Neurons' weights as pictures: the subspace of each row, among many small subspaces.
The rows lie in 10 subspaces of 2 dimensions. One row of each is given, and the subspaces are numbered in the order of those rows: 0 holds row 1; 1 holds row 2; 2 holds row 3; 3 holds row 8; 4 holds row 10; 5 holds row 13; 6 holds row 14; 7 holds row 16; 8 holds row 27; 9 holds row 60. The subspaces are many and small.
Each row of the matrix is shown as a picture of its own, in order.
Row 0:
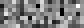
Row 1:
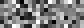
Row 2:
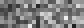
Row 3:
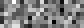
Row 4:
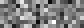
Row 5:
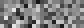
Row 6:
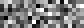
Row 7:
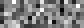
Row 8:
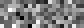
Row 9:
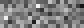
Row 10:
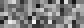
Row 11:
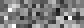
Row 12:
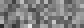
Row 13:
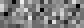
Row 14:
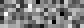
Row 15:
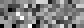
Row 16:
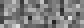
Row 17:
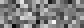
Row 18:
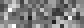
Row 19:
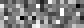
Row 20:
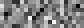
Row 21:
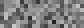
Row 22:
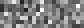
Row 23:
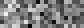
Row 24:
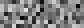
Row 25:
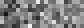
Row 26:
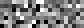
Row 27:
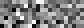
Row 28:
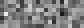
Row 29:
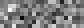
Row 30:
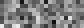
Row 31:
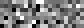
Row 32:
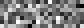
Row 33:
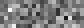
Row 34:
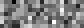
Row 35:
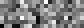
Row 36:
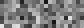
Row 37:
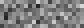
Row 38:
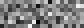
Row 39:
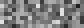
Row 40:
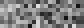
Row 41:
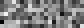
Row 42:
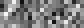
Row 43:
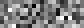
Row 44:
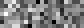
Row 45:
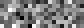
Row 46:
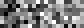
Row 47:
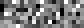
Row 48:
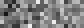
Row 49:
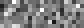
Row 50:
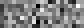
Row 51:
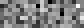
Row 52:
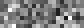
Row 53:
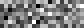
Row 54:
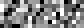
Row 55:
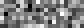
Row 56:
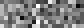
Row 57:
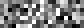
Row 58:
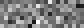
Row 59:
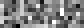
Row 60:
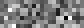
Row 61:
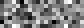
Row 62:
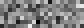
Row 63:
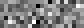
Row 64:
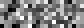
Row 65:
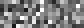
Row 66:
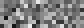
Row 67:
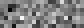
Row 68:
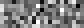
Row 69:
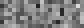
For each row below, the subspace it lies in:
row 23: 1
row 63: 4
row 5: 8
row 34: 2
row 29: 5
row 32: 4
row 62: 4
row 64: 3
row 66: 8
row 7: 2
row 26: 8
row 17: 0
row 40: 1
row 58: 4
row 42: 5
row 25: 1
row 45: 3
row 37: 6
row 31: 8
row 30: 7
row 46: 1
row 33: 9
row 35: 7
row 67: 5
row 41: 4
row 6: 6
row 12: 2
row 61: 0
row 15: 3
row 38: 4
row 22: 5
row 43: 9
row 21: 8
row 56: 2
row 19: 7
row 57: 9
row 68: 2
